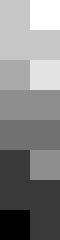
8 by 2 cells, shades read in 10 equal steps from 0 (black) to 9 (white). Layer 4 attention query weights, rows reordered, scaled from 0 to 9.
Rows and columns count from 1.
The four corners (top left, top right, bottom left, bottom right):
7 9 0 2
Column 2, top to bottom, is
9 7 8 5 4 5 2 2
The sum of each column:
33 42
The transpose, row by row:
7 7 6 5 4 2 2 0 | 9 7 8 5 4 5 2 2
